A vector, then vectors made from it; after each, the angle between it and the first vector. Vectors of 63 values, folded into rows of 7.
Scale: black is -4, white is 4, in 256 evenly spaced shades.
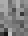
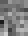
partly opposed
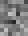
partly opposed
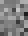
partly aligned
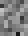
orthogonal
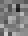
partly opposed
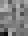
nearly parallel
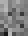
nearly parallel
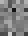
partly aligned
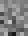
orthogonal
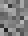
orthogonal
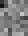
partly opposed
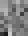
nearly parallel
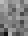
nearly parallel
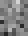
partly aligned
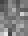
nearly opposite
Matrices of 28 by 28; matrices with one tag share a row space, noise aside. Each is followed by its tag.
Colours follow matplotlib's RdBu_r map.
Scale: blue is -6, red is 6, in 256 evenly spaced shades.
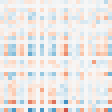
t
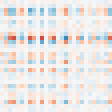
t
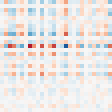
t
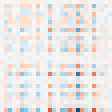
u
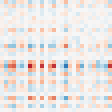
t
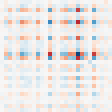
u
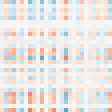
t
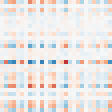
t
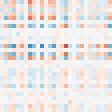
t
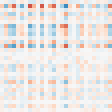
t
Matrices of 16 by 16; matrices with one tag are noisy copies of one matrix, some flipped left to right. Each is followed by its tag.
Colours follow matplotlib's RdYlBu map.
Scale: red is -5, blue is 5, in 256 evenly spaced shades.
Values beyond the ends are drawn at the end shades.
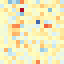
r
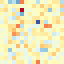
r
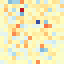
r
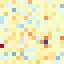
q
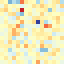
r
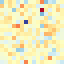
r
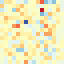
r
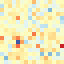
q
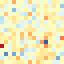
q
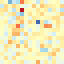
r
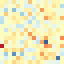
q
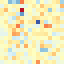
r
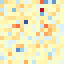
r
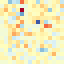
r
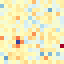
q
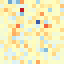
r
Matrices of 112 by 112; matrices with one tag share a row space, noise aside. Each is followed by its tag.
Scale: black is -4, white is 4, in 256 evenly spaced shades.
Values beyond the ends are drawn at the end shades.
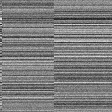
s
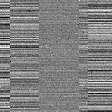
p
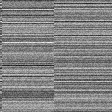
s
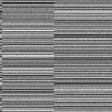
s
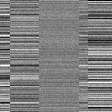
p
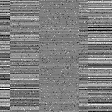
p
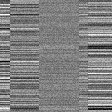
p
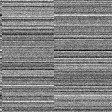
s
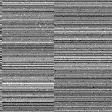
s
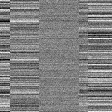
p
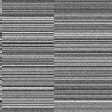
s
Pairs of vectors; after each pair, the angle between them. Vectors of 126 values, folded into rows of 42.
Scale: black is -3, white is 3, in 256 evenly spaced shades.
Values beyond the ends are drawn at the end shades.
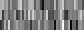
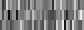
partly aligned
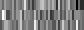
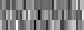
partly opposed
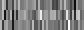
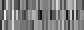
nearly opposite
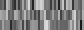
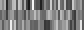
nearly opposite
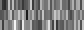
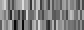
nearly opposite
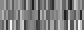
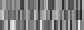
partly aligned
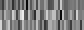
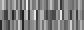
nearly opposite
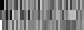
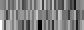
orthogonal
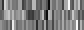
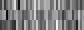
partly opposed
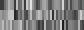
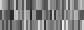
nearly opposite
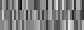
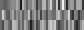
partly aligned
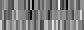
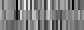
partly opposed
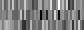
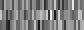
partly opposed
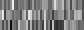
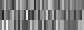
partly opposed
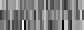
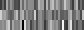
nearly opposite
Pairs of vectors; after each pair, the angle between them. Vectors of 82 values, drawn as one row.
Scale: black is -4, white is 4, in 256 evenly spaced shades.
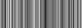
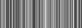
nearly opposite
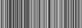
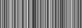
partly opposed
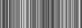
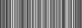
orthogonal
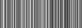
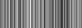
partly aligned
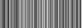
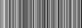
nearly opposite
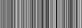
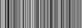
orthogonal
